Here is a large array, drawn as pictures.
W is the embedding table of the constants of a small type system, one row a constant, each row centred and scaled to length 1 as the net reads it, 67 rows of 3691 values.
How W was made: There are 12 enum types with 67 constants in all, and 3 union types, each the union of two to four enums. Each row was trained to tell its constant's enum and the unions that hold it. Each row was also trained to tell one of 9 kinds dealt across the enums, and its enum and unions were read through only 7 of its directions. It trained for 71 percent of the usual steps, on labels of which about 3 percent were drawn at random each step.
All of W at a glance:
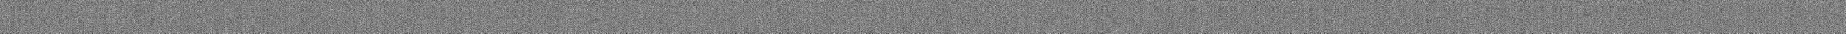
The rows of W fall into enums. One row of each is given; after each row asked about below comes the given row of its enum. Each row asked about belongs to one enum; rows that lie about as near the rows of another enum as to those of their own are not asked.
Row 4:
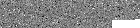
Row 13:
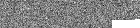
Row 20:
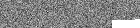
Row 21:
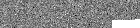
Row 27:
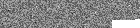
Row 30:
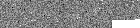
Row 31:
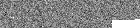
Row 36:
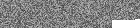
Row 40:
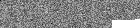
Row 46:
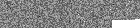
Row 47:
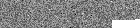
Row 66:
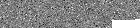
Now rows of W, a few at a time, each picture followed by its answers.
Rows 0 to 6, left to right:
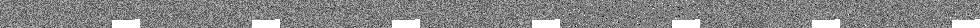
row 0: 20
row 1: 13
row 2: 31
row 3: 46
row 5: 46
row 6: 31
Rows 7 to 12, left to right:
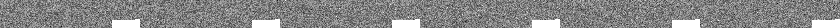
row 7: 27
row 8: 36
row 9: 47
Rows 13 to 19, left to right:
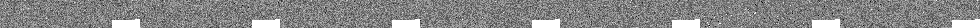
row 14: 47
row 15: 13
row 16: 20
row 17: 30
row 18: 30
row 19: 31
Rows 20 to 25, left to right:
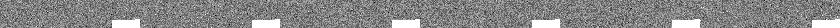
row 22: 47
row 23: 20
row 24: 13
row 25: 30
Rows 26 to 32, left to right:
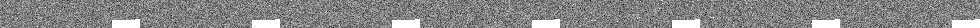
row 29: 36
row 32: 31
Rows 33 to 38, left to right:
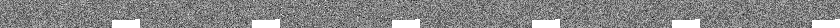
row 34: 47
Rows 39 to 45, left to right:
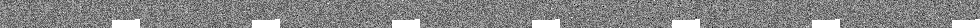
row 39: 13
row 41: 66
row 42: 20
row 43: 4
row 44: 40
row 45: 27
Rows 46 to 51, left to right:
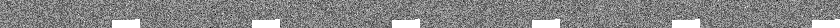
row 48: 36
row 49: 46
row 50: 40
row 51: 31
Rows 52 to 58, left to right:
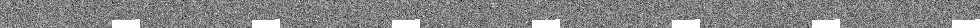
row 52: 20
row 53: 36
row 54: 47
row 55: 46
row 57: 30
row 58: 13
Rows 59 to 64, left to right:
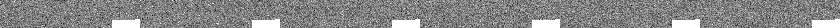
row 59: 4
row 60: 30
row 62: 47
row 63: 46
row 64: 30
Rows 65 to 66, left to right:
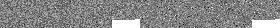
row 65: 46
